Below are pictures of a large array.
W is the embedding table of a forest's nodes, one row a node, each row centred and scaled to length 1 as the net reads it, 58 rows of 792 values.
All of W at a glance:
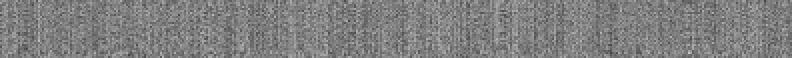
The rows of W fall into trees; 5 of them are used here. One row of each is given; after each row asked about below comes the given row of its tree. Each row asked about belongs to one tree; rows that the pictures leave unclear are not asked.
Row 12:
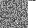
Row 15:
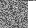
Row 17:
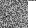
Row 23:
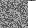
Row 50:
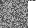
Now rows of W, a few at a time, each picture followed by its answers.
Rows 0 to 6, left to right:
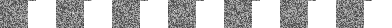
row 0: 17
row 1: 23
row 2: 17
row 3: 12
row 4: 15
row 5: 12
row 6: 12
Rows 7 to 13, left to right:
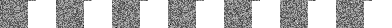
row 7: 15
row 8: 50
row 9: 23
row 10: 15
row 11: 15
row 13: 12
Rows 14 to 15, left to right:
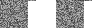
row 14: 15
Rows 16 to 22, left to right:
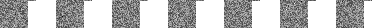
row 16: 23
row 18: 12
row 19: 15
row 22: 17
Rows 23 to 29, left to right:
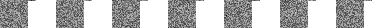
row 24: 12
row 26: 17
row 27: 15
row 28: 12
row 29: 17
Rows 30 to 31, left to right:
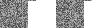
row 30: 12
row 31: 23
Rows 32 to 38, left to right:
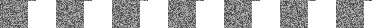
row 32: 15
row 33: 15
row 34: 17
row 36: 15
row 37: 12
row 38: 12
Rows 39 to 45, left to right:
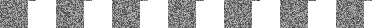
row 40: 17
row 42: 23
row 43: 12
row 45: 15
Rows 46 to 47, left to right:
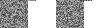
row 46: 17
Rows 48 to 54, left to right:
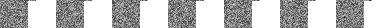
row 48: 17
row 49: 15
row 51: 15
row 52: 50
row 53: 50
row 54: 12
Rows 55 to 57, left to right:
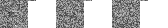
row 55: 17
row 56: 17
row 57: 12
